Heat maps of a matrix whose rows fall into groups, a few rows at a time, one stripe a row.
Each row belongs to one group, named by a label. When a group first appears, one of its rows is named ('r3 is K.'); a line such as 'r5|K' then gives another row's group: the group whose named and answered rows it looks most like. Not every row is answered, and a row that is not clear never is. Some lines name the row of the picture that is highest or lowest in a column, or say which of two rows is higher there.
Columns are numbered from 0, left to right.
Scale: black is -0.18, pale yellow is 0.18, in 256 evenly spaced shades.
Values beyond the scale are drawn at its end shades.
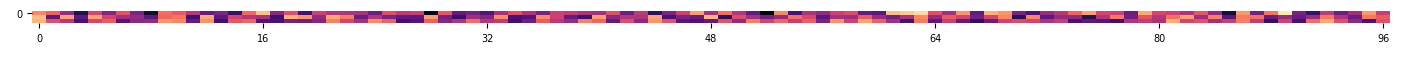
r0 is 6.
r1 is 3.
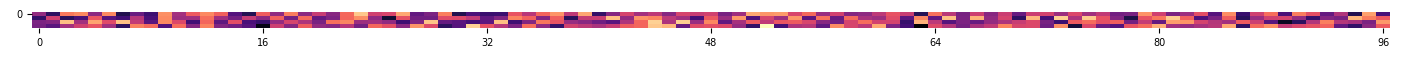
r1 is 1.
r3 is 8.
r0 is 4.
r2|3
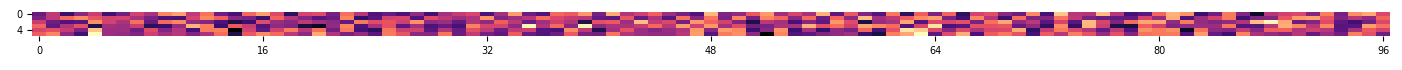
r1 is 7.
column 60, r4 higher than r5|Yes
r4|6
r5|6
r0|1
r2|8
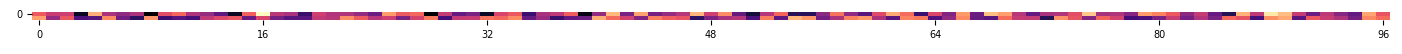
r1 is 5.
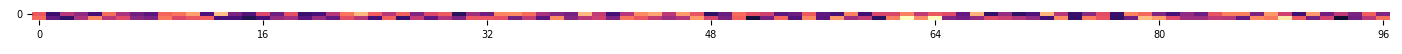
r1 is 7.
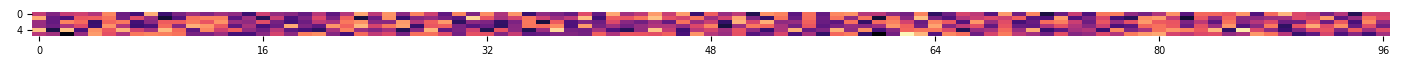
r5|8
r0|5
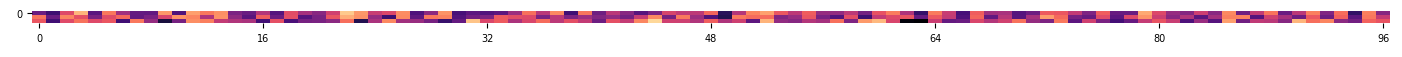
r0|4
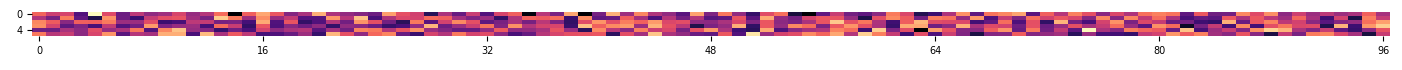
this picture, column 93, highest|3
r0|6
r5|3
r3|5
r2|5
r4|8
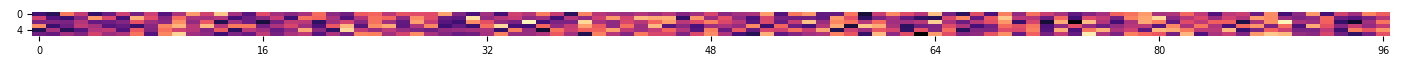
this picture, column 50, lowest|5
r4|1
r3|3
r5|8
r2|8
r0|4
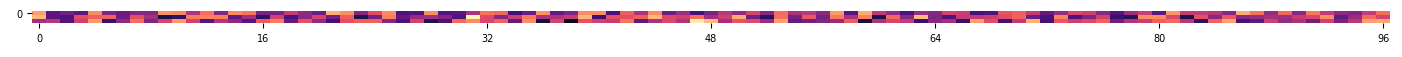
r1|7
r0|3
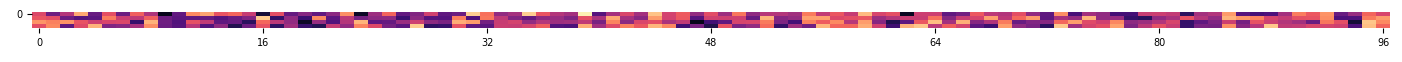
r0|7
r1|5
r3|5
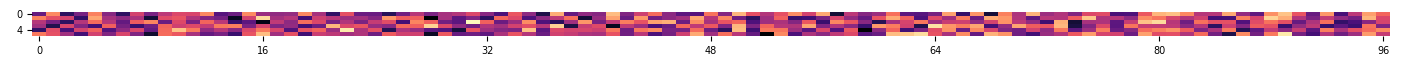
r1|6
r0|1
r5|6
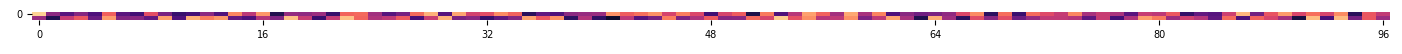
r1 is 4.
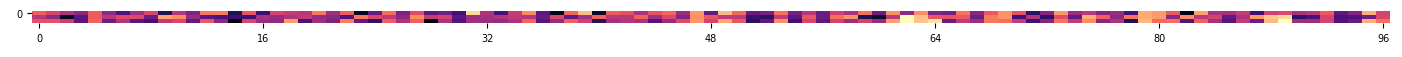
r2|6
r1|8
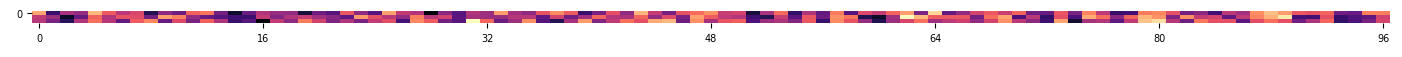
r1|8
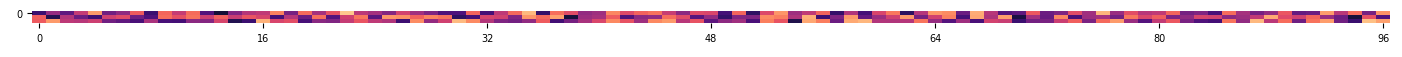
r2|5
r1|4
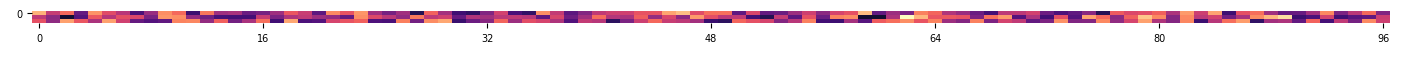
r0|3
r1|8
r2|4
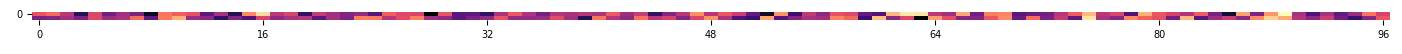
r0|6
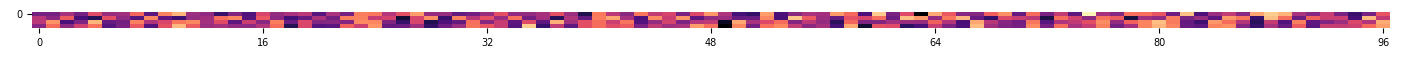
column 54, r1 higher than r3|Yes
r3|1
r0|8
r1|5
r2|1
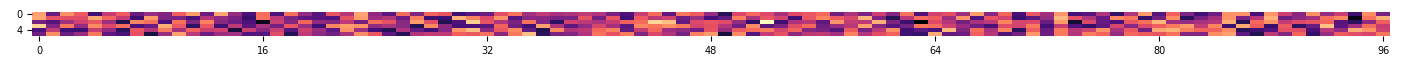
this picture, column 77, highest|1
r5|1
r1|5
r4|1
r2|8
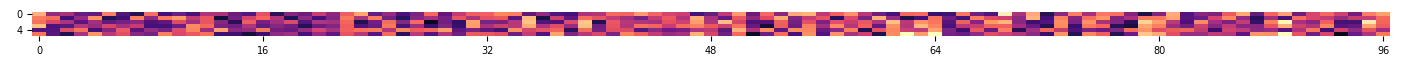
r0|5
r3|7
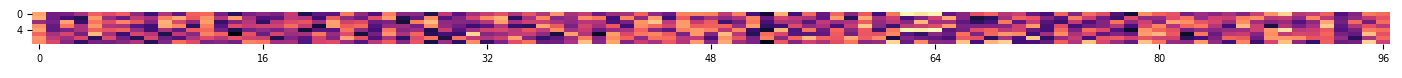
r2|3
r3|3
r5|6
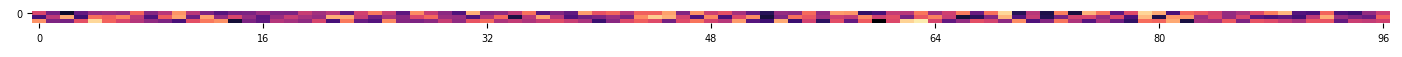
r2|7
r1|3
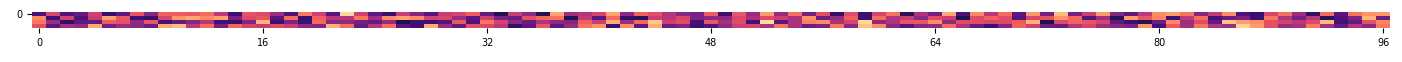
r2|5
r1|4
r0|1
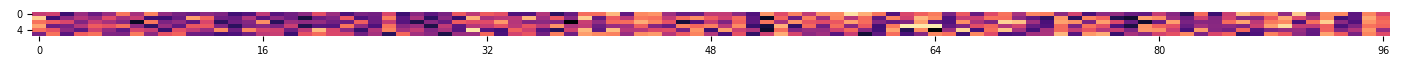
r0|5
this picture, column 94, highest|4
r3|7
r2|5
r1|7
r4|6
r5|1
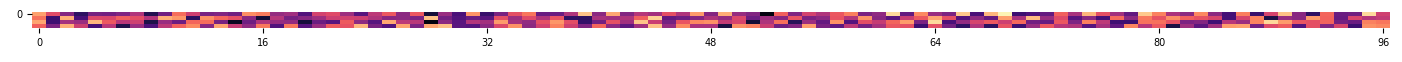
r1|3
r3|4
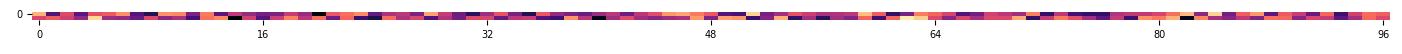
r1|6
